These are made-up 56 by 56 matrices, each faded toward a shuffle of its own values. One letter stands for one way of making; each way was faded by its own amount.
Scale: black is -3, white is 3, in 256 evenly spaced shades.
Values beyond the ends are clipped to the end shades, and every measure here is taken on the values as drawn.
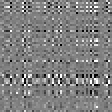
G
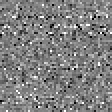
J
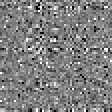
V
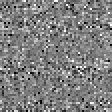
J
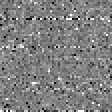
J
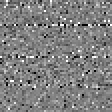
J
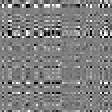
G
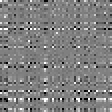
G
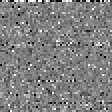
J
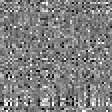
V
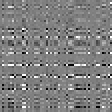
G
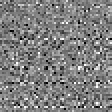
V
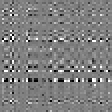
G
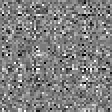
V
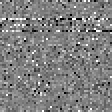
J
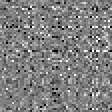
V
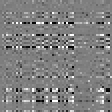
G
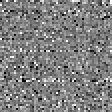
J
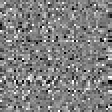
V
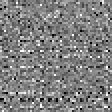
V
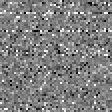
J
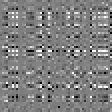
G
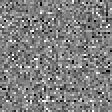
J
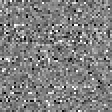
J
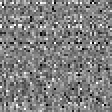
V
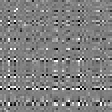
G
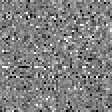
J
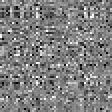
V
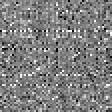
V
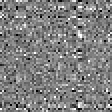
V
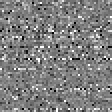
J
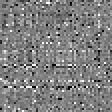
V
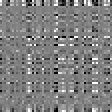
G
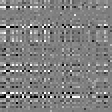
G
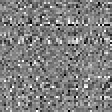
V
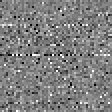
J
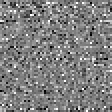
J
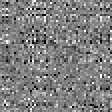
V
